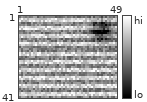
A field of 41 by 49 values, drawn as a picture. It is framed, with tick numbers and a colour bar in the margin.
The ninth with the lowest average is the top right. One dip sinks in the top right. The values follow a bell shape. Stripes running across repeat 10 times from top to bottom.
